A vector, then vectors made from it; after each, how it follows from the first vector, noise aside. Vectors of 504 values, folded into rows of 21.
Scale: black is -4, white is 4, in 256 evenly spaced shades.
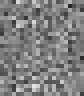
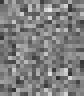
reversed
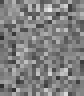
reversed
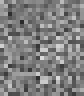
wrapped around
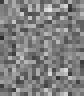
reversed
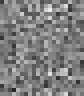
reversed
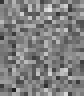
reversed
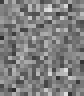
reversed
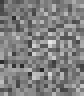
wrapped around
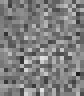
wrapped around
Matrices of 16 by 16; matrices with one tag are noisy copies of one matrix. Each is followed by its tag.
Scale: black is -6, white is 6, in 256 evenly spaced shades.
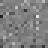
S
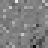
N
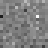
S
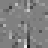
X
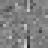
X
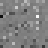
S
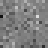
S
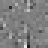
X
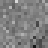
N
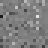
S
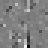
X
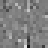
X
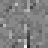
X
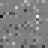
S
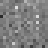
S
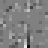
X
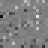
S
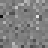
S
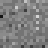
S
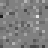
S
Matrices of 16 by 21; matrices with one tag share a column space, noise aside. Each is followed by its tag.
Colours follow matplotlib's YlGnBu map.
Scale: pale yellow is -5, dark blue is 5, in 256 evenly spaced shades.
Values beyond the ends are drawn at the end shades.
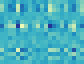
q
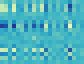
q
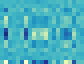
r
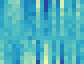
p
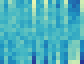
p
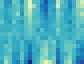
p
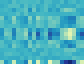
r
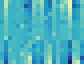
p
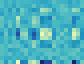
r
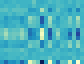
r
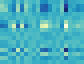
q
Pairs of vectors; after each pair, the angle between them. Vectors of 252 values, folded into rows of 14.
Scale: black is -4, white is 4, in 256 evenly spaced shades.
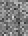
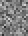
orthogonal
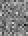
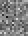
partly aligned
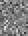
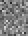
nearly parallel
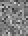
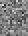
partly opposed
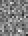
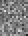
nearly parallel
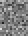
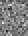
nearly opposite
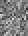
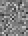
partly opposed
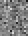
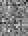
partly aligned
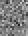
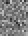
nearly parallel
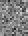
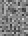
partly aligned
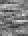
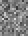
orthogonal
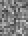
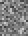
partly aligned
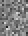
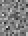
nearly opposite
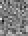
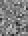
partly opposed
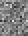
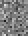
partly aligned
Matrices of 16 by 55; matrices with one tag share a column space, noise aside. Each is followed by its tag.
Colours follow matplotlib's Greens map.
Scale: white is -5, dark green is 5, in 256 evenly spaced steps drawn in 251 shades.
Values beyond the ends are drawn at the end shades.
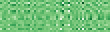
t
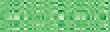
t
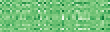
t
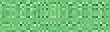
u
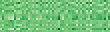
t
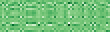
u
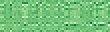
u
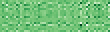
u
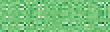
u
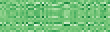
u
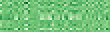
t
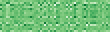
u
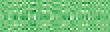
t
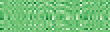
t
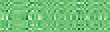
t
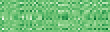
t
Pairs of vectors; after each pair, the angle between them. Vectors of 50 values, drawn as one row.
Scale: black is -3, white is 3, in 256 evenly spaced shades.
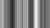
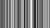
partly opposed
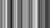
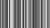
partly opposed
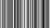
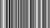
orthogonal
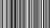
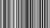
nearly opposite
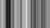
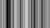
nearly parallel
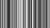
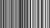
partly opposed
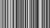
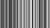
partly opposed
